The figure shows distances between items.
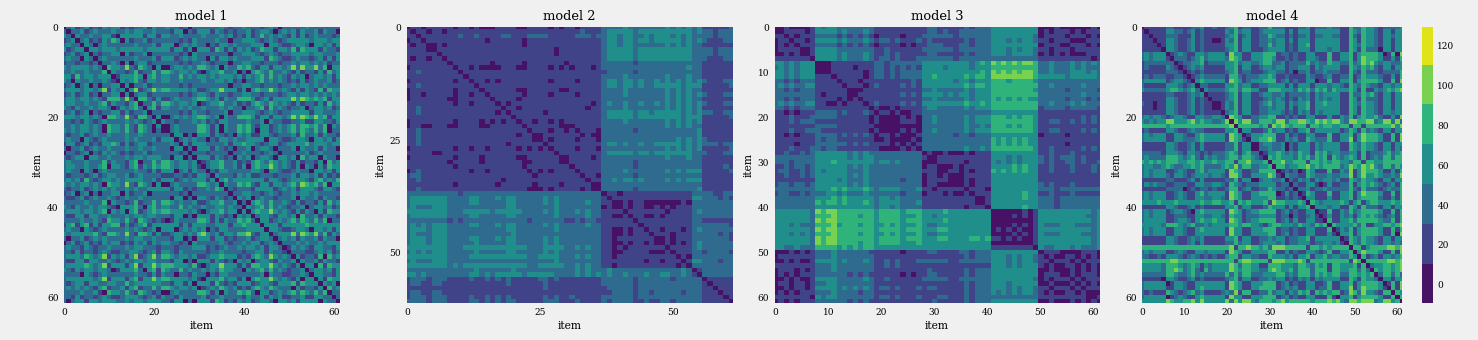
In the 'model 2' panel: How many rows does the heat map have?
62
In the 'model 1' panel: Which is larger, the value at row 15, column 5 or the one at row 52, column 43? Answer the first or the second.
the first
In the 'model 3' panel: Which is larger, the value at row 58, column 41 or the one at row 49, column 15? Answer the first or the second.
the second
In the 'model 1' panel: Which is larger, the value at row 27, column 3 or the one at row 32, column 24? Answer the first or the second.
the second
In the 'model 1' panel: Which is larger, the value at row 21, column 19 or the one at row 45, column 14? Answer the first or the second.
the second
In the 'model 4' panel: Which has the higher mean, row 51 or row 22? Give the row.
22
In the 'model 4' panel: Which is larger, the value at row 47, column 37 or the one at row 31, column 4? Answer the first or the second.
the first
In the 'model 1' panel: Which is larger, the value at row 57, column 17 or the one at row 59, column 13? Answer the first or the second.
the first
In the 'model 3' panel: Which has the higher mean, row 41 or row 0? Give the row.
41
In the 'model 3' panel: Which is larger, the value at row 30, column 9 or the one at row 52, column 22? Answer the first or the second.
the first
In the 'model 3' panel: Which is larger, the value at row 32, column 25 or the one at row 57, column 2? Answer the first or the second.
the first
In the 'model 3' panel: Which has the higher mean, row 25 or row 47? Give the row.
47
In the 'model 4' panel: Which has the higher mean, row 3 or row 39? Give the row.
39
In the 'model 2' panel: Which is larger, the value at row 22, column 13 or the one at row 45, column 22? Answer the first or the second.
the second
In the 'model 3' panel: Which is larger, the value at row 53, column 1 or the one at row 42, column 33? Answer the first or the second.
the second
